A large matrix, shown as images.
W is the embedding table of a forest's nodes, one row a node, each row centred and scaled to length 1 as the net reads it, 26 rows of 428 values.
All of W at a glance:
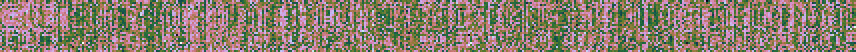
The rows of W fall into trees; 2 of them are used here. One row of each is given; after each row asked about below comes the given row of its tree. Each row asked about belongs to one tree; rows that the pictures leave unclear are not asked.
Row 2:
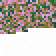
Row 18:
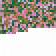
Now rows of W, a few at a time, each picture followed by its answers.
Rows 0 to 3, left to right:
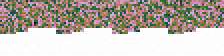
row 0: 18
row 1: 18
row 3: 18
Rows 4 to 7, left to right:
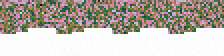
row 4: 2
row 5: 2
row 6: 2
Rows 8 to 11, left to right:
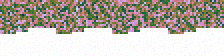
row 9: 2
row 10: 2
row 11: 2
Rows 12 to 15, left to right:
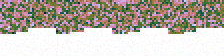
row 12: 2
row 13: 18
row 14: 2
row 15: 2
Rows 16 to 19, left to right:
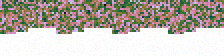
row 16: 18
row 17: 2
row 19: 18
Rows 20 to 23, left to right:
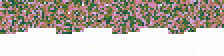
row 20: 18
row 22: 18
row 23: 2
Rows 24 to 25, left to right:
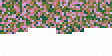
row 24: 18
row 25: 2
